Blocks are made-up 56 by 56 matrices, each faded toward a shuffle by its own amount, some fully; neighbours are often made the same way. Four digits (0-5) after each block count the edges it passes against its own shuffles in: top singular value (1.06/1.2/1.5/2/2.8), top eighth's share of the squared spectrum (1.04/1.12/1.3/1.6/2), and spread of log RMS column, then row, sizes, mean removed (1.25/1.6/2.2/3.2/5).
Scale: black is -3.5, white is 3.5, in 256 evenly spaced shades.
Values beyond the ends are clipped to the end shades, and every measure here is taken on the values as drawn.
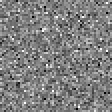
2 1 0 0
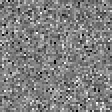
0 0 0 0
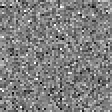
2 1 0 0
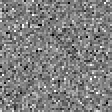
1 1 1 0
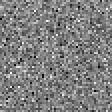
0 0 0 0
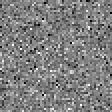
0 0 0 0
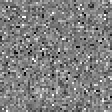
0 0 0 0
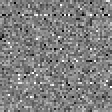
3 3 0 1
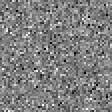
0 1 0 0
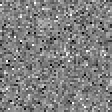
0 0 0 0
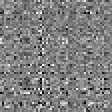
4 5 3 3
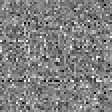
3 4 1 2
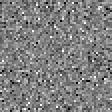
2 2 0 1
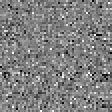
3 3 0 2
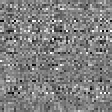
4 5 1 3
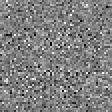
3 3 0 2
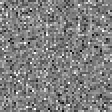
0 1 0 0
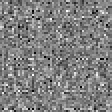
3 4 1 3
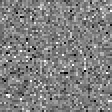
1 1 0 0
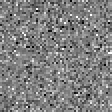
1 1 0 0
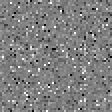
2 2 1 0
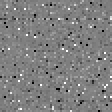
2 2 0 0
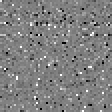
3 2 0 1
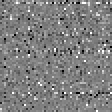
3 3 1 2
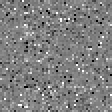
2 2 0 0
